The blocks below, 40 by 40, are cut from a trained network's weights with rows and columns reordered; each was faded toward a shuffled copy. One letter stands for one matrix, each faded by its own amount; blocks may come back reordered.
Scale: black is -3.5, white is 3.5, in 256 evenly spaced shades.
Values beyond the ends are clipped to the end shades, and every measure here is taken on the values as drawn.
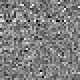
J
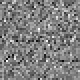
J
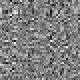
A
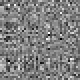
A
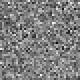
J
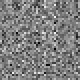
A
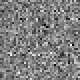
J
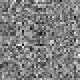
A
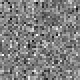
A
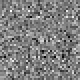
J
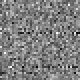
J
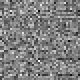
A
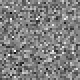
J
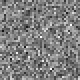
J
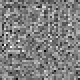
A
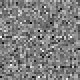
J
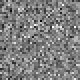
J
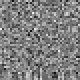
A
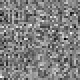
A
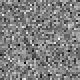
J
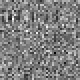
A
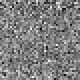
J
